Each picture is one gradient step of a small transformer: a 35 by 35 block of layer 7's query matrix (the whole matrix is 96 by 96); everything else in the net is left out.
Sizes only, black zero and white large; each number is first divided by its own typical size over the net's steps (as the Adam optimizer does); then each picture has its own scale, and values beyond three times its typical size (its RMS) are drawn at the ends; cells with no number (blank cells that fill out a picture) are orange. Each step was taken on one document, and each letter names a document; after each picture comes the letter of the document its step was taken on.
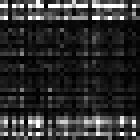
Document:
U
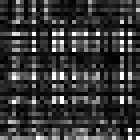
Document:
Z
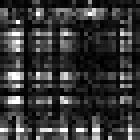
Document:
Z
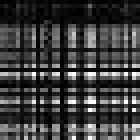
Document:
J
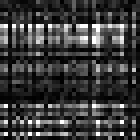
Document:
U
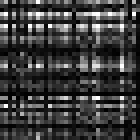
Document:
U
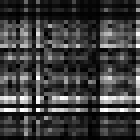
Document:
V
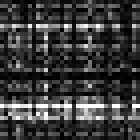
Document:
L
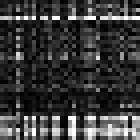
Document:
J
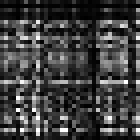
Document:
V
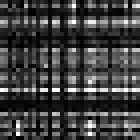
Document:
J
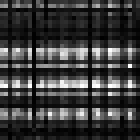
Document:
L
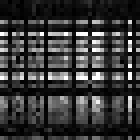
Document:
Z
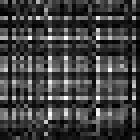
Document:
U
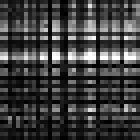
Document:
J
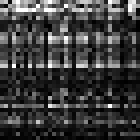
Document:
L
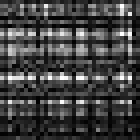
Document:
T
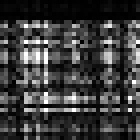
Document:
V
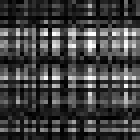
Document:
J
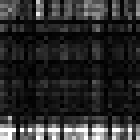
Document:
Z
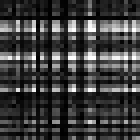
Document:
J
